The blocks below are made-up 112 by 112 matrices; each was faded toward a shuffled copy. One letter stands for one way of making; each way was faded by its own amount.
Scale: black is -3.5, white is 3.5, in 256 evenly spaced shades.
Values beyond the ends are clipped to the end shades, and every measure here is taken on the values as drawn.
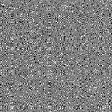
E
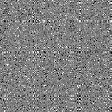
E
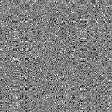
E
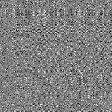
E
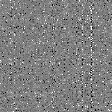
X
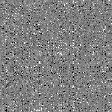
X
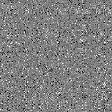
X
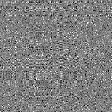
E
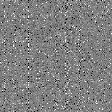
X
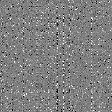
X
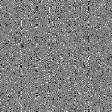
X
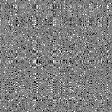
E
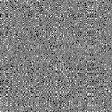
E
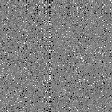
X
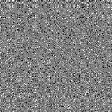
E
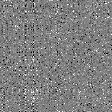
X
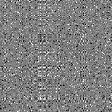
E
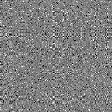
E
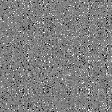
X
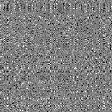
E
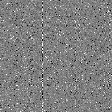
X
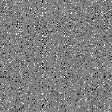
X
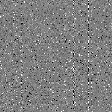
X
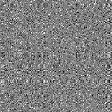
E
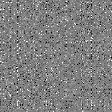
X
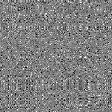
E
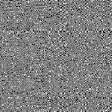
E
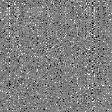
X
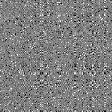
E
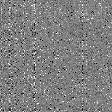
X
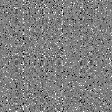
X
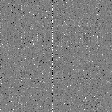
X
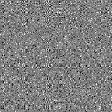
E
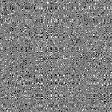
E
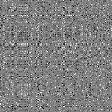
E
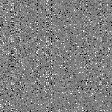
X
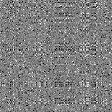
E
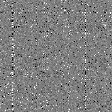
X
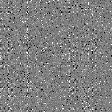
X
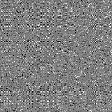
E
